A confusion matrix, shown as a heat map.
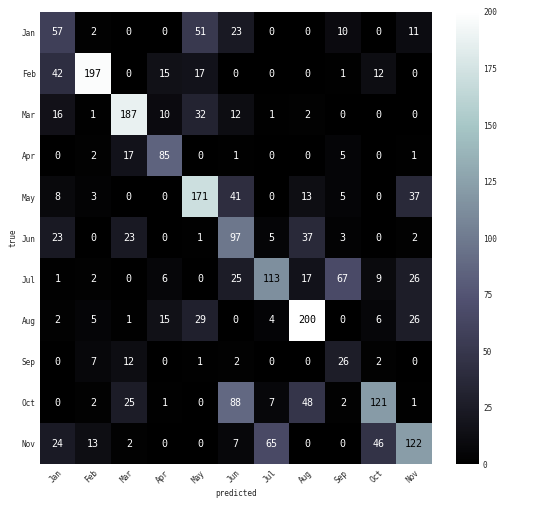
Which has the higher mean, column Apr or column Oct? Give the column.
Oct
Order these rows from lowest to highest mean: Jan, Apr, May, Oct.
Apr, Jan, May, Oct
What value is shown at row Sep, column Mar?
12
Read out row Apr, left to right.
0 2 17 85 0 1 0 0 5 0 1
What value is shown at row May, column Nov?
37
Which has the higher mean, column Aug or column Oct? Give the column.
Aug
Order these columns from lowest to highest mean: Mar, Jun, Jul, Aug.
Jul, Mar, Jun, Aug
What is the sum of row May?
278
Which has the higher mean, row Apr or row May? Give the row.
May
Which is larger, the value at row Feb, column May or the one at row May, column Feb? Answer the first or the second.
the first
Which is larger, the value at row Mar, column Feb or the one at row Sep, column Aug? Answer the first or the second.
the first
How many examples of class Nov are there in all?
279
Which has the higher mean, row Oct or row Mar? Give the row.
Oct
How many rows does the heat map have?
11
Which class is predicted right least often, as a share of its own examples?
Jan
